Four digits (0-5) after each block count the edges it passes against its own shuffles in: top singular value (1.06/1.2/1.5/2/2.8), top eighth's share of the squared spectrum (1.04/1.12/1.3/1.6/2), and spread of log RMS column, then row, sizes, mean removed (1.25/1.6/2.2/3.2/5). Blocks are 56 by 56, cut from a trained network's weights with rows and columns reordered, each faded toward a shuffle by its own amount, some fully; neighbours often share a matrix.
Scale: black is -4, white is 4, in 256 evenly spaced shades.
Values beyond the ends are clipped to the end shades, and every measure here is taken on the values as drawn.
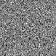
2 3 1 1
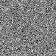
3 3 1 1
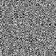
3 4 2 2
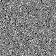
0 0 0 0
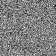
0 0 0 0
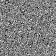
1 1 0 0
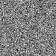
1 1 0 0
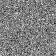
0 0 0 0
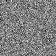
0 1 0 0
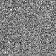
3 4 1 2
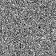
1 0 0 0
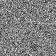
0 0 0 0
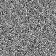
0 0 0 0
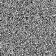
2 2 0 1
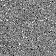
1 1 0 0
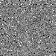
2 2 0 1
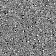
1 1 0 0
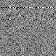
3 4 1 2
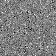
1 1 0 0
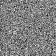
1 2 0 0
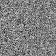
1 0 0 0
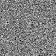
2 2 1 0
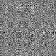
3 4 2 2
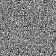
2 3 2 1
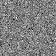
1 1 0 0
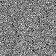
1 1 0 0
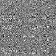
3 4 2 2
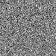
2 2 0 0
